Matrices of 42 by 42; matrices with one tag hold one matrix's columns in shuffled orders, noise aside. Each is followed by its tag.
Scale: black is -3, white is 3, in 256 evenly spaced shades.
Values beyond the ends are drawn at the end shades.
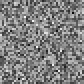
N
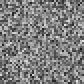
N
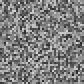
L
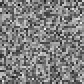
N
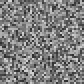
L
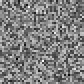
L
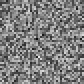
L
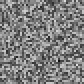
L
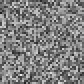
N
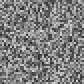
L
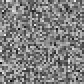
L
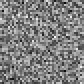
N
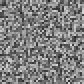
L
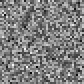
L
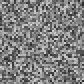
L
